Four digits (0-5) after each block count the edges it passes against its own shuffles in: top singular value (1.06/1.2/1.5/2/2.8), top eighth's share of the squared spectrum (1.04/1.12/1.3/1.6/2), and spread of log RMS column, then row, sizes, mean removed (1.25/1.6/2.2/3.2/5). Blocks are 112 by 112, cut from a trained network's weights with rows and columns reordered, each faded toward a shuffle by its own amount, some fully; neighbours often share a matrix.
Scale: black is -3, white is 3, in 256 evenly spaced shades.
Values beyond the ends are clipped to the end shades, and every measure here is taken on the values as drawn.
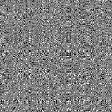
4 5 3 3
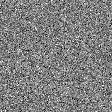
1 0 0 0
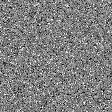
1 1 0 0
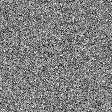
0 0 0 0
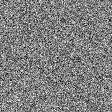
0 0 0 0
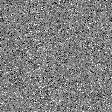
2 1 0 0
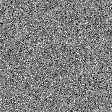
0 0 0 0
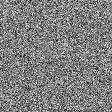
0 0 0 0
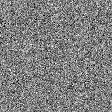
1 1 0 0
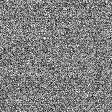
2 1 0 0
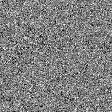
3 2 0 1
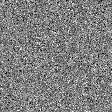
1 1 0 0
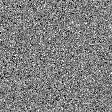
0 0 0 0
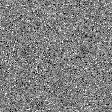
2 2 1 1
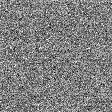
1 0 0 0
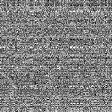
4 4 2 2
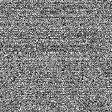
3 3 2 1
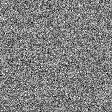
1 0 0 0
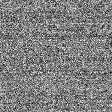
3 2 0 1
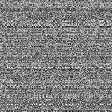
4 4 1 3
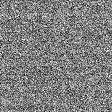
2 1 0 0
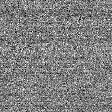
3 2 1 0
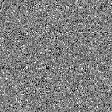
4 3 1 2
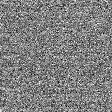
2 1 0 0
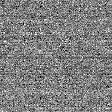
3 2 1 1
